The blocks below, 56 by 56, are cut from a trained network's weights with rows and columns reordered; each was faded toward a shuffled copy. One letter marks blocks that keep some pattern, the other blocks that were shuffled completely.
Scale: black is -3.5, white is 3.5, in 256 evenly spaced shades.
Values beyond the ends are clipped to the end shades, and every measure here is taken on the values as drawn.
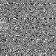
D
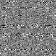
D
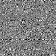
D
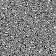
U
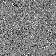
U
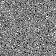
U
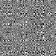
D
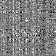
D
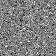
U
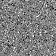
U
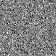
U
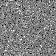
U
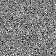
U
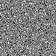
U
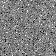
U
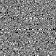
D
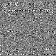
D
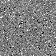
U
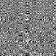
D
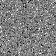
U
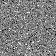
U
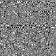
D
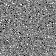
U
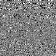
D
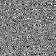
D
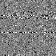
D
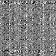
D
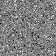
U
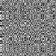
D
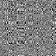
D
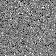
U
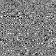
D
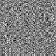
D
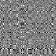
D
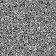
U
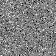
U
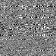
D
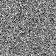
U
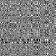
D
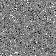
U
